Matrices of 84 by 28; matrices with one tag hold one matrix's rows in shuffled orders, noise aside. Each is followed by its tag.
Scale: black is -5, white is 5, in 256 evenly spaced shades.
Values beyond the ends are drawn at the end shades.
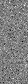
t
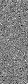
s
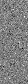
t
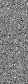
s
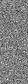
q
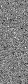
s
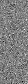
t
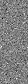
q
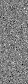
t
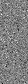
q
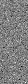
s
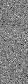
s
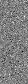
t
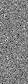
q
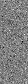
t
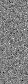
t
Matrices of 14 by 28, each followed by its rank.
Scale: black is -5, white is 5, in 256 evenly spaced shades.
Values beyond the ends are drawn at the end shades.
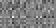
three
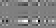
one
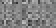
three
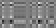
one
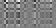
one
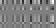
one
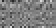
three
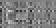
three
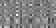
three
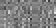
three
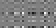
one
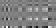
one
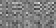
three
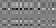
one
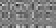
three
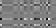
one
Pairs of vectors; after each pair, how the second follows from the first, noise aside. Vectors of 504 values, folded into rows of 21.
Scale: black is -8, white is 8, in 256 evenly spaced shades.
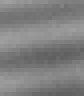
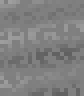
partly zeroed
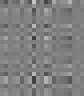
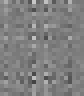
sign-scrambled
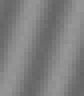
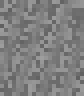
sign-scrambled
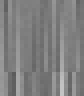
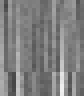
scaled up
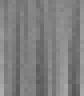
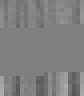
partly zeroed
